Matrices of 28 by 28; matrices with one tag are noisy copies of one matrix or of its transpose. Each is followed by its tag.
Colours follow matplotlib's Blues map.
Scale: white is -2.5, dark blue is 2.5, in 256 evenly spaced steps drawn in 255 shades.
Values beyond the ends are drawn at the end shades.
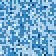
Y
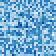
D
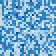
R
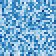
R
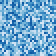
R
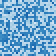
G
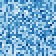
G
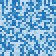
R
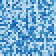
D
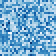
G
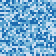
Y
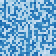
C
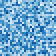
G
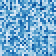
Y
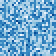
C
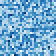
C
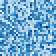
C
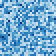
G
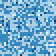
G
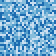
R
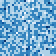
C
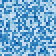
G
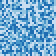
D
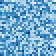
R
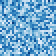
R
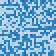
C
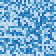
D
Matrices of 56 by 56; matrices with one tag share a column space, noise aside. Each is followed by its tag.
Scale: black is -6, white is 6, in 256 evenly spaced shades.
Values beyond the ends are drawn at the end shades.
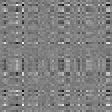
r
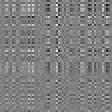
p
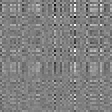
p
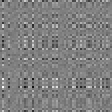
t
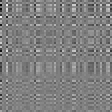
p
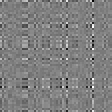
t
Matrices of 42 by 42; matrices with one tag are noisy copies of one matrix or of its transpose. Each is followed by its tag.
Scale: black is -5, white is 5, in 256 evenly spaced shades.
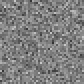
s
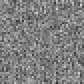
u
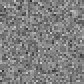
s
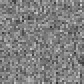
u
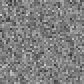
s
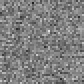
u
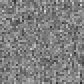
u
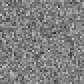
s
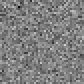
s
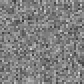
u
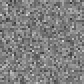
s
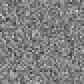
s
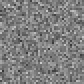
s
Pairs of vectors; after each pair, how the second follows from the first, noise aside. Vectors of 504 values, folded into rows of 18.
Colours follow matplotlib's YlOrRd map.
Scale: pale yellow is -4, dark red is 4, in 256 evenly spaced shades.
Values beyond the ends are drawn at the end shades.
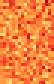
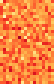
shuffled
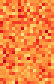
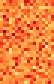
shuffled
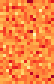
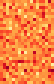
shuffled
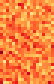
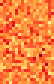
shuffled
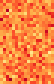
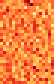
shuffled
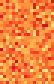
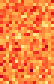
sign-scrambled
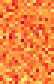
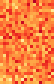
sign-scrambled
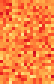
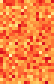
shuffled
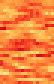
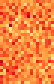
shuffled
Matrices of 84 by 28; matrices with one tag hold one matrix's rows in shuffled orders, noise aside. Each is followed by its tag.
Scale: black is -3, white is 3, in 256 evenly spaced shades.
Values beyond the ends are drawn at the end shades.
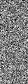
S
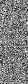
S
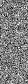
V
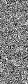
V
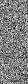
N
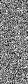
V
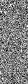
S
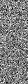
S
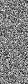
N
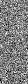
V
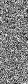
V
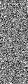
S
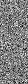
N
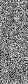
V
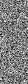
S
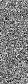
V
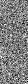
S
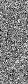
V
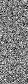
S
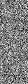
N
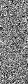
S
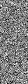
V
